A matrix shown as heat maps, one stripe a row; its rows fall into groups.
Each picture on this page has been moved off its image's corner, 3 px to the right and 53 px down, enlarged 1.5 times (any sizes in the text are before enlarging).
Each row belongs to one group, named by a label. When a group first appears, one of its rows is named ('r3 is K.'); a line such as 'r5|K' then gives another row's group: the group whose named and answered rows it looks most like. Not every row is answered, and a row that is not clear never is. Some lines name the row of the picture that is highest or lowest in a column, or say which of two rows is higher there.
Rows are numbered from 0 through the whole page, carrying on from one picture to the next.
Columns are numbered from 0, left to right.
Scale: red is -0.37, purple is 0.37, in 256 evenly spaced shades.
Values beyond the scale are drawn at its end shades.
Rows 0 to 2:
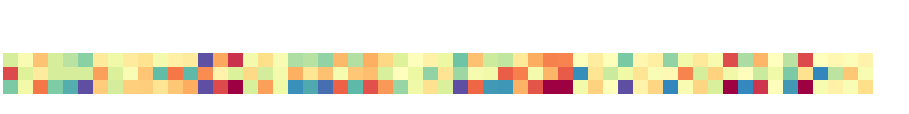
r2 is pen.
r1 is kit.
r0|pen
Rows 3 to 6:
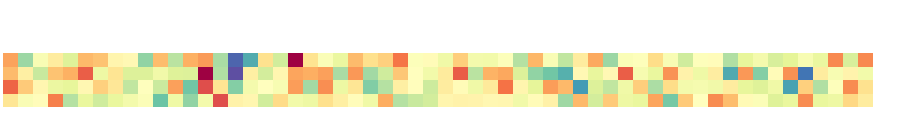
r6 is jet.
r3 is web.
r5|kit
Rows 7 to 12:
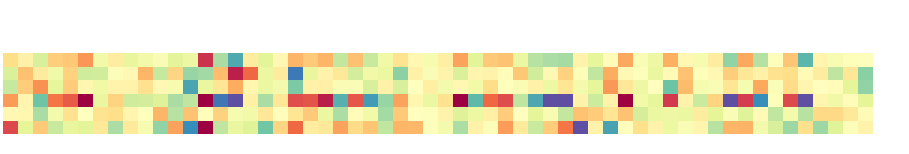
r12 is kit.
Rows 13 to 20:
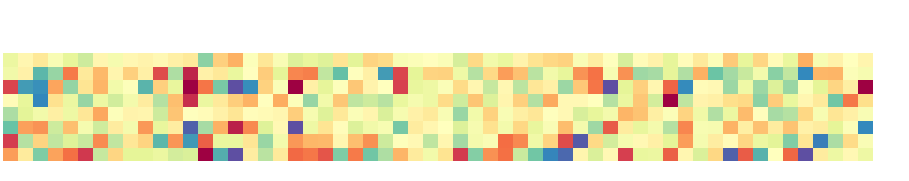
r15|web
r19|kit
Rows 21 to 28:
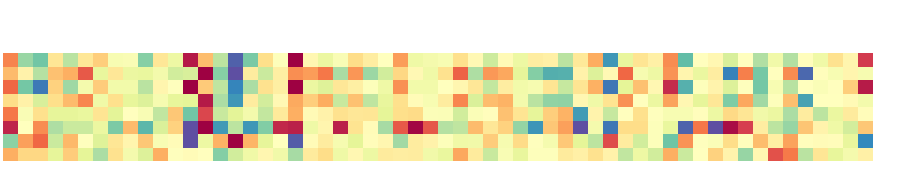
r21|web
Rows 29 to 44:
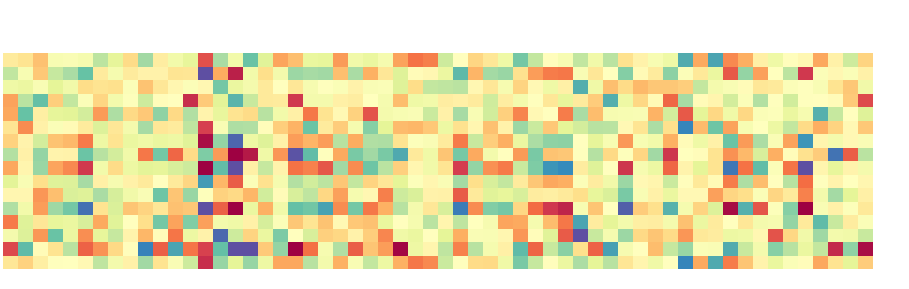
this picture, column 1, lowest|34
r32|web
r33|kit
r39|jet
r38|pen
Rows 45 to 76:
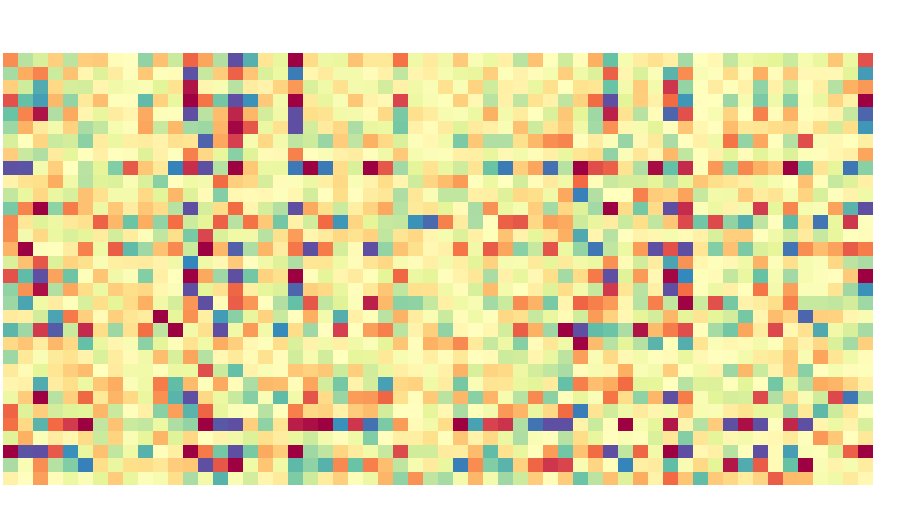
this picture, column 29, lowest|57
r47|web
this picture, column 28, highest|57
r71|kit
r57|kit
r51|pen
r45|web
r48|web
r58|kit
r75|pen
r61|web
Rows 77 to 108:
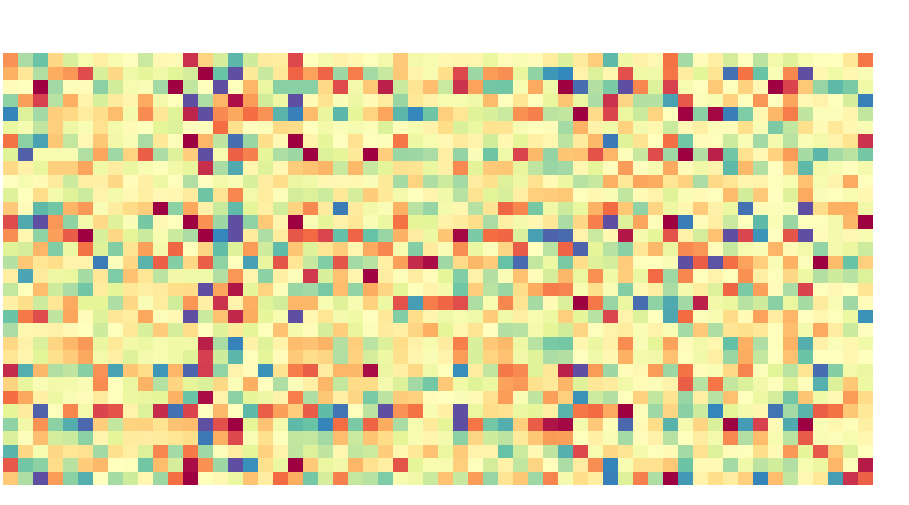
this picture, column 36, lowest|104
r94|pen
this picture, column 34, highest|92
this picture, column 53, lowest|104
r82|jet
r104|pen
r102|kit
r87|pen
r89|web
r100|kit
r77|web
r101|kit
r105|pen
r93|kit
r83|web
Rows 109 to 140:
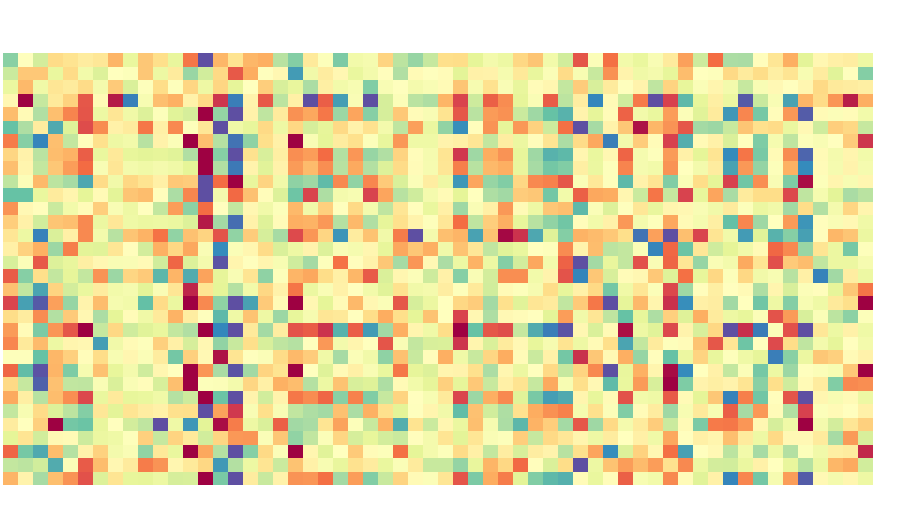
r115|web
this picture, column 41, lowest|129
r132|web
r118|pen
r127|web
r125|kit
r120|kit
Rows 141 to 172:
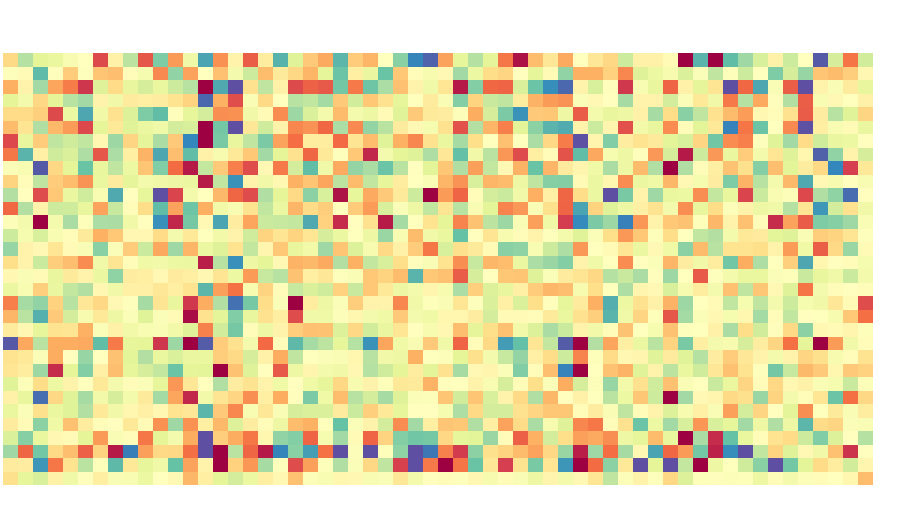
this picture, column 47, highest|147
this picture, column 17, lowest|170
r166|web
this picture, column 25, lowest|153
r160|web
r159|web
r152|kit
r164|jet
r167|pen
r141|kit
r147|kit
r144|pen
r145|jet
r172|web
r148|kit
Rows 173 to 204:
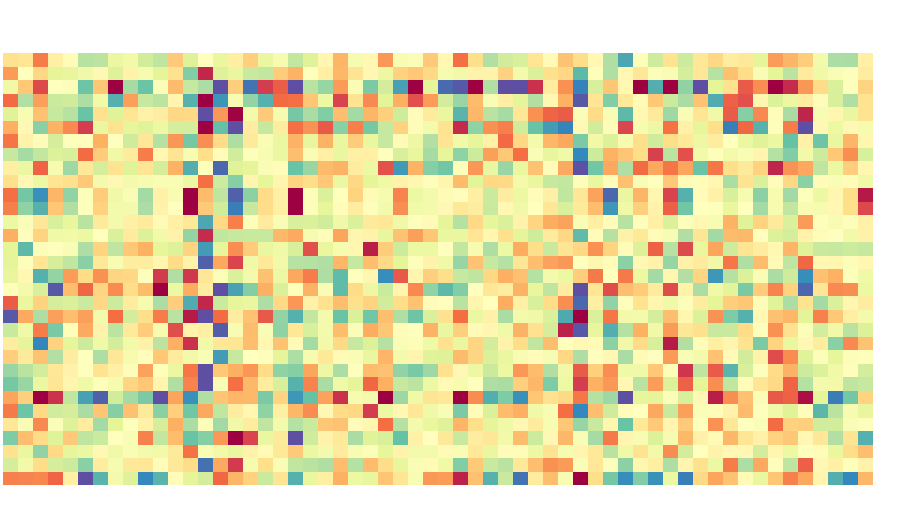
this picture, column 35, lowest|175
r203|pen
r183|web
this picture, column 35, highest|178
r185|pen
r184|web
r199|kit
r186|kit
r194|web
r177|pen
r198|jet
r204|jet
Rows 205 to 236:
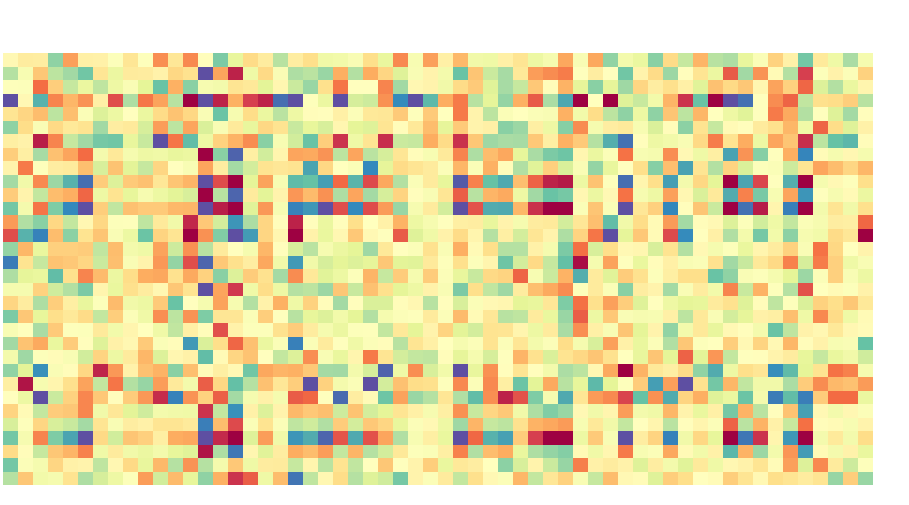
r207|jet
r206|pen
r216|pen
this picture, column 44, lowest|218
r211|jet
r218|web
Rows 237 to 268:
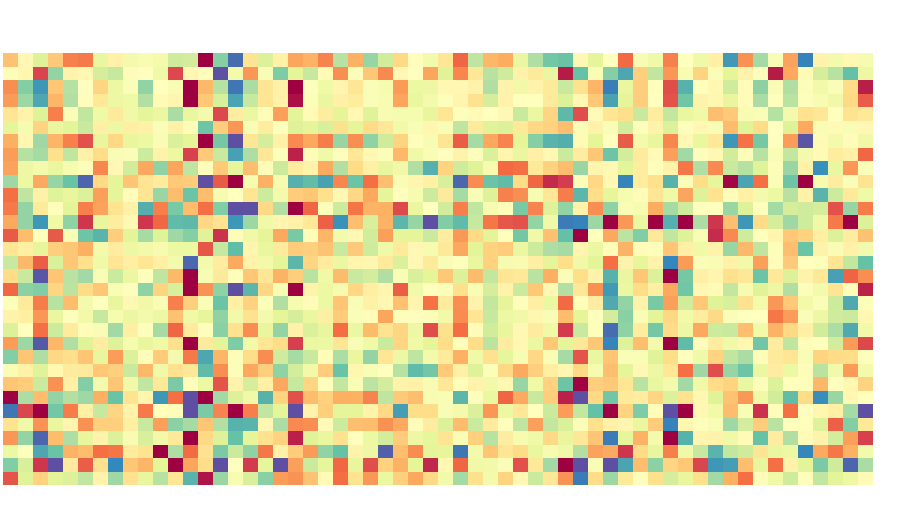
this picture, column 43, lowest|249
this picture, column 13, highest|246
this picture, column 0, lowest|262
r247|kit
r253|web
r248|web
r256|jet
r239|web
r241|jet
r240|web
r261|jet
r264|web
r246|pen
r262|kit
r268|kit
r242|pen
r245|kit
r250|jet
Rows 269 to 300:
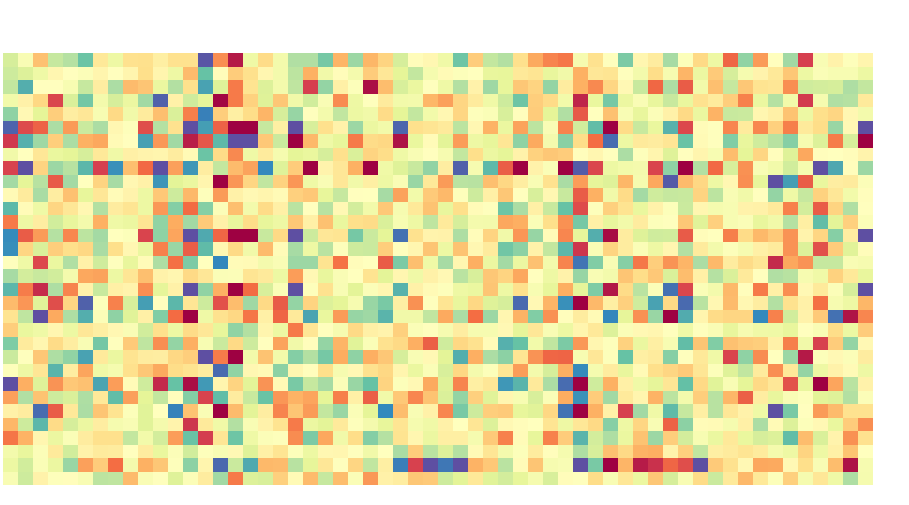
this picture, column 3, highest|292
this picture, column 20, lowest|277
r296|web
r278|jet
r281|kit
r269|pen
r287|jet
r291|pen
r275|web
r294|kit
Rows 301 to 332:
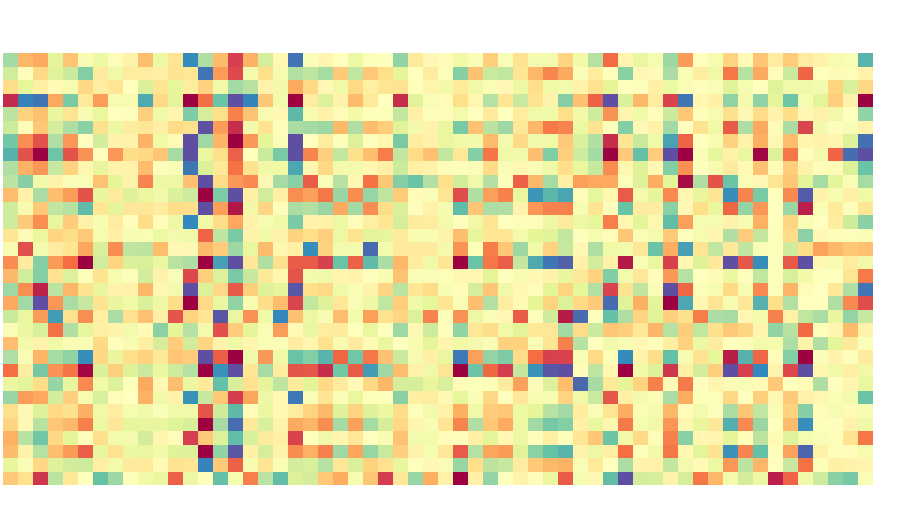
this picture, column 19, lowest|304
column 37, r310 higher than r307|Yes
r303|web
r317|web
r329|web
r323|pen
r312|pen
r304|web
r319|web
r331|pen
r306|pen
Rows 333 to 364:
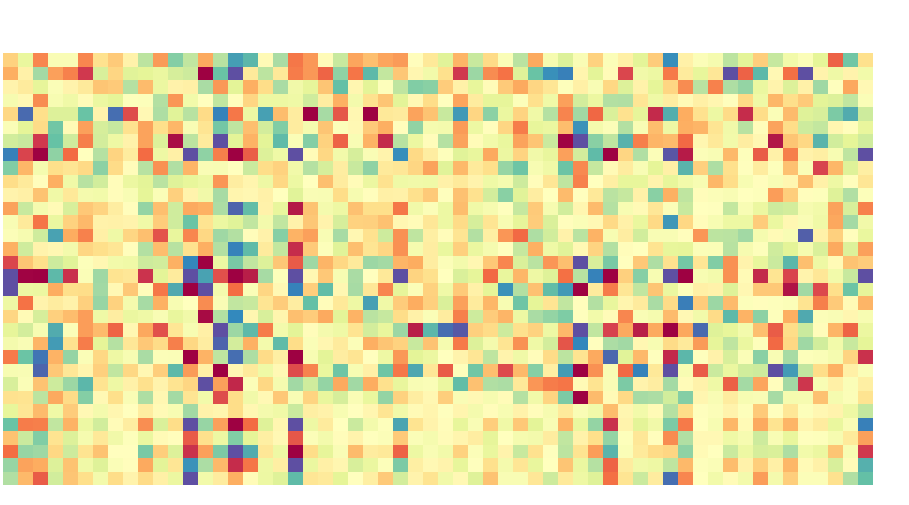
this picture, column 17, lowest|353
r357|pen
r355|web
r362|web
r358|jet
